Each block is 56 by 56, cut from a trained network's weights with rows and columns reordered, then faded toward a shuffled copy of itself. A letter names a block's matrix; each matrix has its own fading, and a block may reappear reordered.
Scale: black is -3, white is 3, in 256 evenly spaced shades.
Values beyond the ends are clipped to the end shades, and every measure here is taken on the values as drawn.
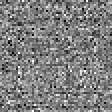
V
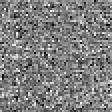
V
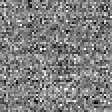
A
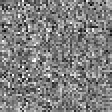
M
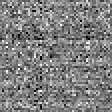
A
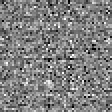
V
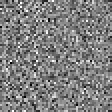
M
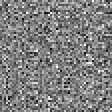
M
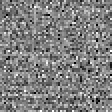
V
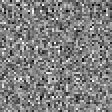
M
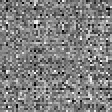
A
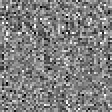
M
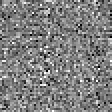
V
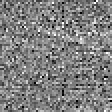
V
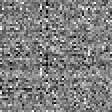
A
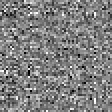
M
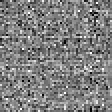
A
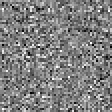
M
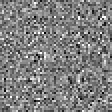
M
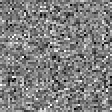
M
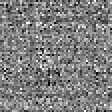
V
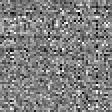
A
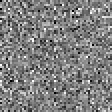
M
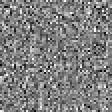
M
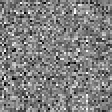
M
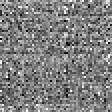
V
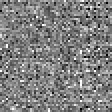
V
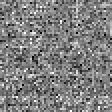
V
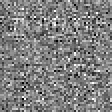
M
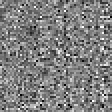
M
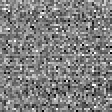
V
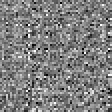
M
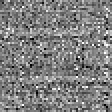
A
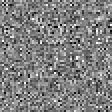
M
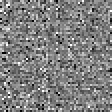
V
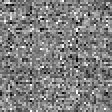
A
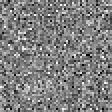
M
